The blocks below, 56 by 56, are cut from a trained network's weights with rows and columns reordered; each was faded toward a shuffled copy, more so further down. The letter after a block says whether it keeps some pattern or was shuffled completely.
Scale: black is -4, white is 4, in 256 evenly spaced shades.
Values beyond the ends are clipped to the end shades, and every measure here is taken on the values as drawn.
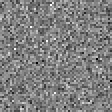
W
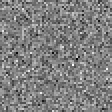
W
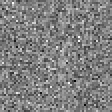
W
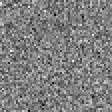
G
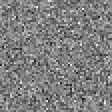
G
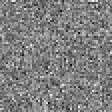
W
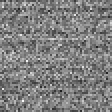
W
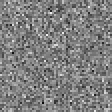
W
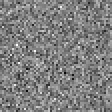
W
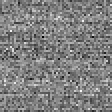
W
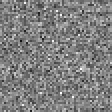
G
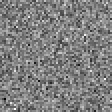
G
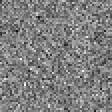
G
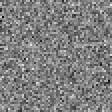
G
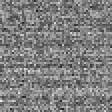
W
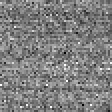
W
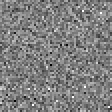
G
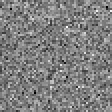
G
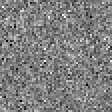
G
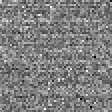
W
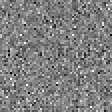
W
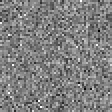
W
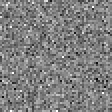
W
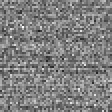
W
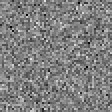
W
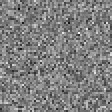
W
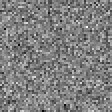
W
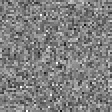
W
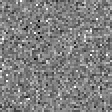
G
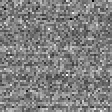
W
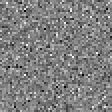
G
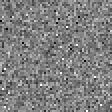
G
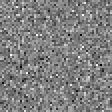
G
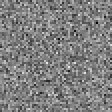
W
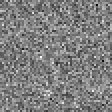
G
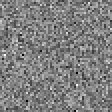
G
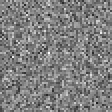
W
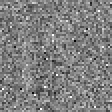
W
